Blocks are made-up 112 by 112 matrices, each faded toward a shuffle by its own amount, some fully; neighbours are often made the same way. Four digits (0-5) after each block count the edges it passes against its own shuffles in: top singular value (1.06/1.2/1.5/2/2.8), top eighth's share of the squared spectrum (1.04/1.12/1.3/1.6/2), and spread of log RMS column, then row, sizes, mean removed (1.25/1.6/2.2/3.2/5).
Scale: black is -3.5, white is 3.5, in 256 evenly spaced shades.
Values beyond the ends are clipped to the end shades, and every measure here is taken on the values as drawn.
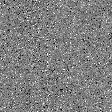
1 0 1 0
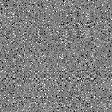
4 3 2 2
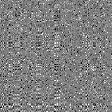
5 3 3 3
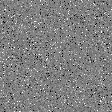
0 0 1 0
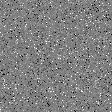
0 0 0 0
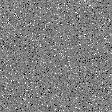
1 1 1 1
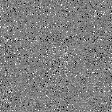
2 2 2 2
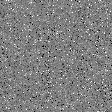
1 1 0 0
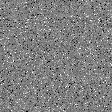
0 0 0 0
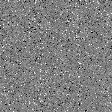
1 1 1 0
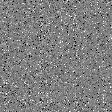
1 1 2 1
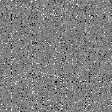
2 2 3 2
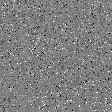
0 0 0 0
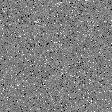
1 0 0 0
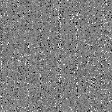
2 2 3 2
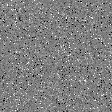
1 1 1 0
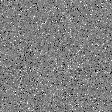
0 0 1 0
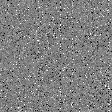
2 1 2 0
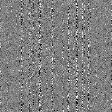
2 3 4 0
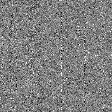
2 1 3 0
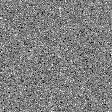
0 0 1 0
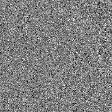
0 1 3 0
